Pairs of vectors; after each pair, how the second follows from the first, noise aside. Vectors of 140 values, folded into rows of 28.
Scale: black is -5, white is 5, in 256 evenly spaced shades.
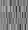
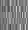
negated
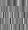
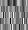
scaled up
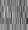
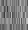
negated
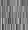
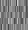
shuffled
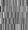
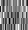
scaled up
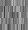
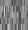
negated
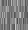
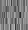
negated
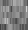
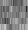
negated
